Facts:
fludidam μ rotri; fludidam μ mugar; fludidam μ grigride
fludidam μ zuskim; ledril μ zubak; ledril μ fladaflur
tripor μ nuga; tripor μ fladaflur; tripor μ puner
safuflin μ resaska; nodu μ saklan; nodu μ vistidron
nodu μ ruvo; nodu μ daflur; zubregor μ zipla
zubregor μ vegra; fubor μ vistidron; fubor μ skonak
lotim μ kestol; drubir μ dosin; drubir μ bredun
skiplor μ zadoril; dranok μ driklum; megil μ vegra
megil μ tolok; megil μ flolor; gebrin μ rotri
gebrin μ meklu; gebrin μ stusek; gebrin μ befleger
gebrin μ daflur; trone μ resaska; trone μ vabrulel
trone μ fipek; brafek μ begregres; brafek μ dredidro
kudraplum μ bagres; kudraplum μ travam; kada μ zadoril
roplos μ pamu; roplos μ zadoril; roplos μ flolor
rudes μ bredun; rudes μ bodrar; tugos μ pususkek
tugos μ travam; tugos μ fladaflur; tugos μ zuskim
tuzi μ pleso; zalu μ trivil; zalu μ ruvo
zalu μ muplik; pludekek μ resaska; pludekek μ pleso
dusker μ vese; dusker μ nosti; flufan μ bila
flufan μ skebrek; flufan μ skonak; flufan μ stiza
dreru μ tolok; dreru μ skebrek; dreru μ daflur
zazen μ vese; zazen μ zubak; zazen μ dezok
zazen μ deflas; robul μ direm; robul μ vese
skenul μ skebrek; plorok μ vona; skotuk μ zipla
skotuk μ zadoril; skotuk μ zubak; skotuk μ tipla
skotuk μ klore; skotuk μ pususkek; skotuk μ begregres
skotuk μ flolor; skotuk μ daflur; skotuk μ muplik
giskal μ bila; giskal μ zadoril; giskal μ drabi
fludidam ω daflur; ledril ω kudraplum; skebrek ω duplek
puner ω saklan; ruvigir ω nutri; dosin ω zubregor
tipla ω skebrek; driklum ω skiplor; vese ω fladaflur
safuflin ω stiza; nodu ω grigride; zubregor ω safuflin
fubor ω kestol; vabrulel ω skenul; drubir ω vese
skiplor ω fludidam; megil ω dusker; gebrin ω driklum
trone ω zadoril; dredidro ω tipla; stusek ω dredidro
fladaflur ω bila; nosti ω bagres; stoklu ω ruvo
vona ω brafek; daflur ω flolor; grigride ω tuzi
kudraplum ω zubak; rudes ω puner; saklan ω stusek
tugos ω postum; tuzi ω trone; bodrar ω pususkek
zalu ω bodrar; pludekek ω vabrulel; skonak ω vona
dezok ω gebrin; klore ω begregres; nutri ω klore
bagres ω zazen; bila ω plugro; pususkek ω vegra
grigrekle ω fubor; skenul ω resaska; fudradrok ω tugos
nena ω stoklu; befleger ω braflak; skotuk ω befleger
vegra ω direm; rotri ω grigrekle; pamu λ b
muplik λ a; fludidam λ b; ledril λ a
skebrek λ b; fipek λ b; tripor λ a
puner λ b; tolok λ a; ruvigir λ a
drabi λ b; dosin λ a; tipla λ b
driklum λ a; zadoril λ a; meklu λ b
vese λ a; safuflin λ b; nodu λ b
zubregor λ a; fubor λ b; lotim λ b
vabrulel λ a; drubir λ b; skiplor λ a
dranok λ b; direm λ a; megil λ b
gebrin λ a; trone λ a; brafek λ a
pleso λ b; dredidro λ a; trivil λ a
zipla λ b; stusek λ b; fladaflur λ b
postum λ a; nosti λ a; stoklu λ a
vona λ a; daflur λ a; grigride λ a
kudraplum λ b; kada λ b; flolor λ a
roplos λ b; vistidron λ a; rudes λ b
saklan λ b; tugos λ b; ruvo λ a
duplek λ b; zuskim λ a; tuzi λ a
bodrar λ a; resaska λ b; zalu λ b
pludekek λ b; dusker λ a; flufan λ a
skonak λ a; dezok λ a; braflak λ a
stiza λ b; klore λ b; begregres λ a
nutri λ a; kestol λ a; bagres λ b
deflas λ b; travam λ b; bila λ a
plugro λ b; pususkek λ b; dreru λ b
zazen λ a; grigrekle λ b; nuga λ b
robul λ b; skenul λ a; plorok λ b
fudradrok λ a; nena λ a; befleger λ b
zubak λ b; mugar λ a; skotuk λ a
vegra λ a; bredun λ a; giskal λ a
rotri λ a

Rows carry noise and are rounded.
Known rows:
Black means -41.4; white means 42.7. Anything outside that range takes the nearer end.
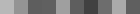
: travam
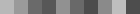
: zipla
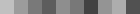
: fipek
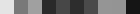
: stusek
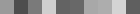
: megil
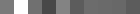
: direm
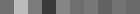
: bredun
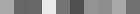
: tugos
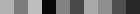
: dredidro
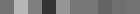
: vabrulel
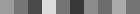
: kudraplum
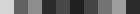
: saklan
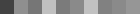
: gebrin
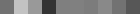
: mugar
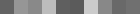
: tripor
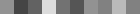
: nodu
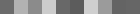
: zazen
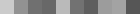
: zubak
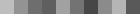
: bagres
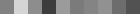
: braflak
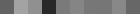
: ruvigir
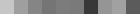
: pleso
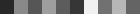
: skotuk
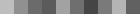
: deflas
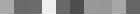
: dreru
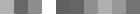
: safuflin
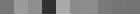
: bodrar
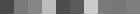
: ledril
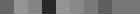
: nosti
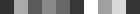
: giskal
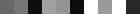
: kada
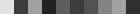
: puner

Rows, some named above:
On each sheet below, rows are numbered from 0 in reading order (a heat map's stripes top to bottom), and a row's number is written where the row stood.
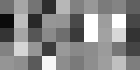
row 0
bila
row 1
skiplor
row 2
giskal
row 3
begregres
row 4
fludidam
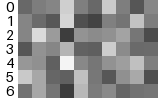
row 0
trone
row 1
zalu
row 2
begregres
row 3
tripor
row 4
fludidam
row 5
plugro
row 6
vegra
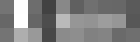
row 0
direm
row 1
flolor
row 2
vese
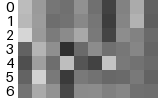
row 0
fladaflur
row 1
fladaflur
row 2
resaska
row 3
dosin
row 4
flufan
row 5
grigride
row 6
vese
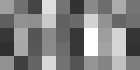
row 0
kudraplum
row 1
skenul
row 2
giskal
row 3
giskal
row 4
nodu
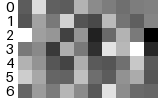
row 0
daflur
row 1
tuzi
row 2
duplek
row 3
roplos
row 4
pamu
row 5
plugro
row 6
brafek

